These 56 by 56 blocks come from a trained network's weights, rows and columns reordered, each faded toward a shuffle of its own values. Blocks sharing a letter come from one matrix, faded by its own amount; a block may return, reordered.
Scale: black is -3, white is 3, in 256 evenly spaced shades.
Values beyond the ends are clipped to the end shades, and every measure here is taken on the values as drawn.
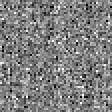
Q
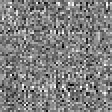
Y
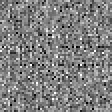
Q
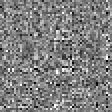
Y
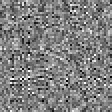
Y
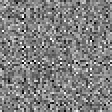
Y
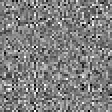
Y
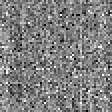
Q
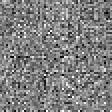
Y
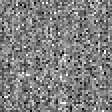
Q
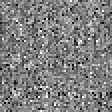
Q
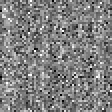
Q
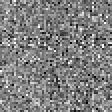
Q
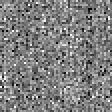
Q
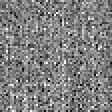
Q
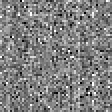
Q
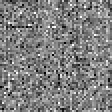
Q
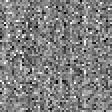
Q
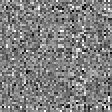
Y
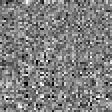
Y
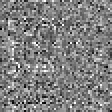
Y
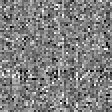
Q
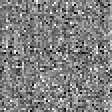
Q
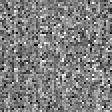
Q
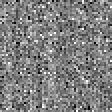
Q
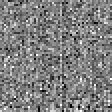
Q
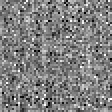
Q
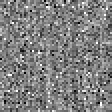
Q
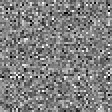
Y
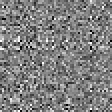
Y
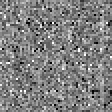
Q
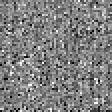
Q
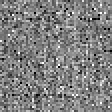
Q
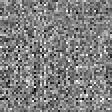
Y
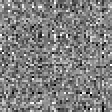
Y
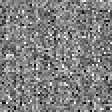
Q
